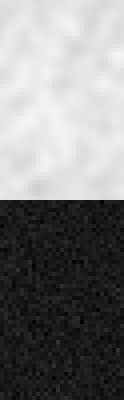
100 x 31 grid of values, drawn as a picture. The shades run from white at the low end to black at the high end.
It is made of 2 by 1 panels. Panel 1,1: very low, blotchy, faint in contrast. Panel 2,1: very high, fine-grained, faint in contrast.
